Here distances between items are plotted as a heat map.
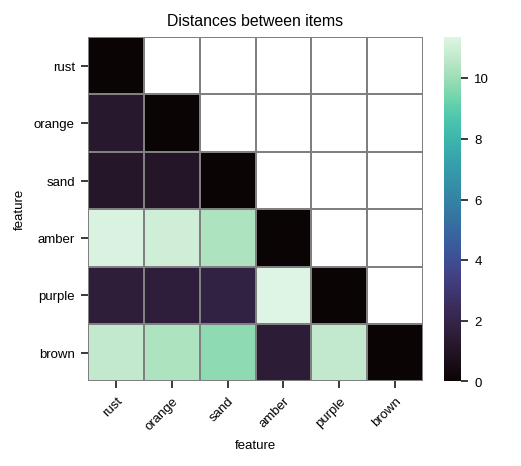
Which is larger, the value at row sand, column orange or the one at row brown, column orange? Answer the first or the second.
the second
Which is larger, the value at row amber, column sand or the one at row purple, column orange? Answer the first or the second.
the first
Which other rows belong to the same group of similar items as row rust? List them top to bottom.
orange, sand, purple
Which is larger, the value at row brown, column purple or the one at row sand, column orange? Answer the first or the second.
the first
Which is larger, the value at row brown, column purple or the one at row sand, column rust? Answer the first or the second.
the first
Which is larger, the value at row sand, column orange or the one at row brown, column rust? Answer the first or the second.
the second
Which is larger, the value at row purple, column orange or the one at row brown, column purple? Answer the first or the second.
the second
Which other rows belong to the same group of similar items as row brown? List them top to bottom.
amber
